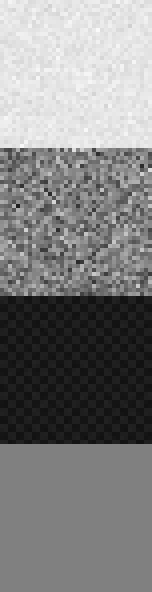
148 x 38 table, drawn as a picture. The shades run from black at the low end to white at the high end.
It is made of 4 by 1 panels. Panel 1,1: very high, fine-grained, faint in contrast. Panel 2,1: middling, fine-grained, strong in contrast. Panel 3,1: very low, checkered, faint in contrast. Panel 4,1: middling, flat.
